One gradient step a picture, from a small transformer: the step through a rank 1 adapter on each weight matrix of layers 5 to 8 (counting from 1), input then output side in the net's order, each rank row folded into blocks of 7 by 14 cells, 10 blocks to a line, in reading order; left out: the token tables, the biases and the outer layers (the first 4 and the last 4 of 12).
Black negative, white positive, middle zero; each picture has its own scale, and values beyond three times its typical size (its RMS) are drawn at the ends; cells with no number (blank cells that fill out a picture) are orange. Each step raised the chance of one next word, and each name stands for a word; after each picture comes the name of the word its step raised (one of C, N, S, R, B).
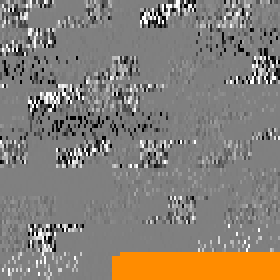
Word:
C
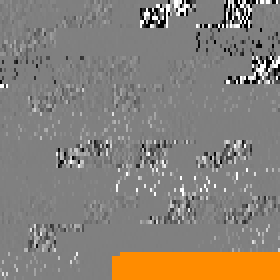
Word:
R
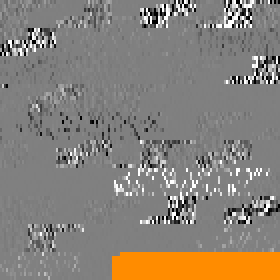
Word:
R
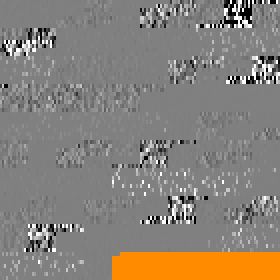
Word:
R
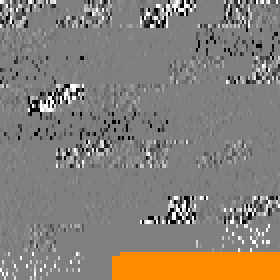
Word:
C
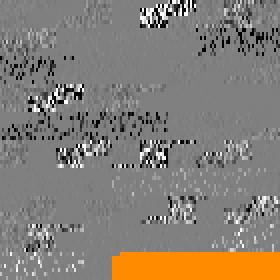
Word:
C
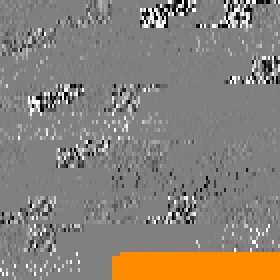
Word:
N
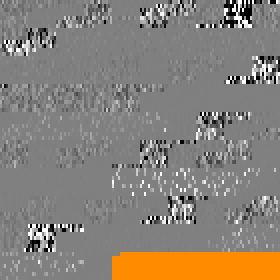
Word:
R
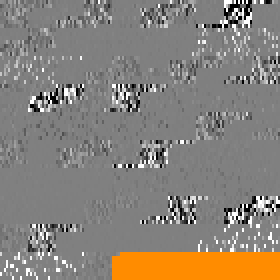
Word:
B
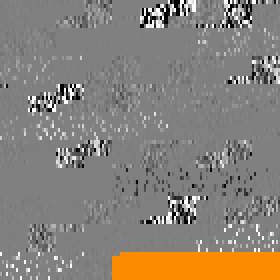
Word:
N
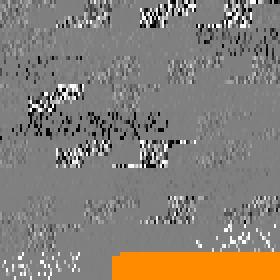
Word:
C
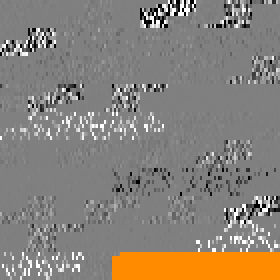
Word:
N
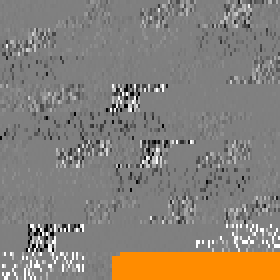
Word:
B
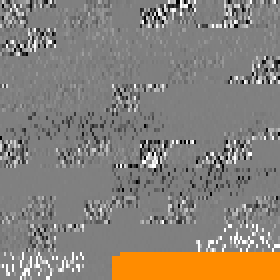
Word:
B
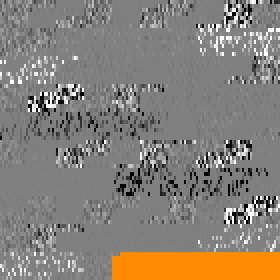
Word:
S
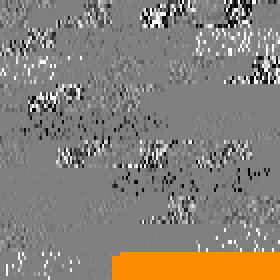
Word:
S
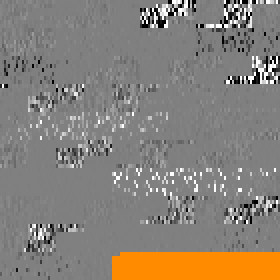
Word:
R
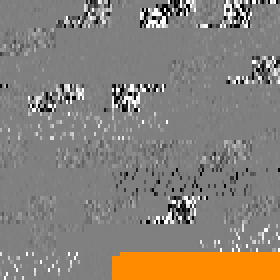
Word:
N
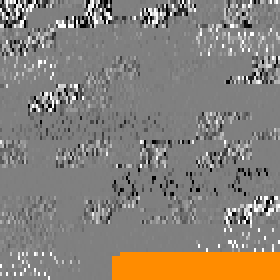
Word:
S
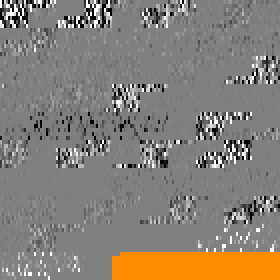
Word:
B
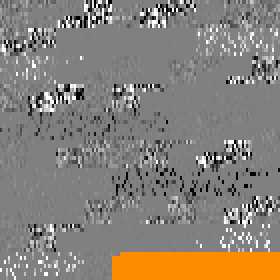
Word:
S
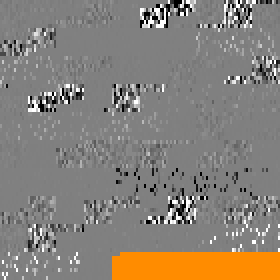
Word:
N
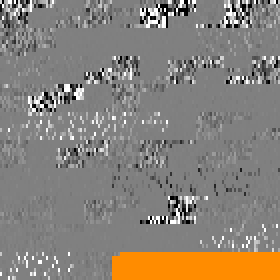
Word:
N
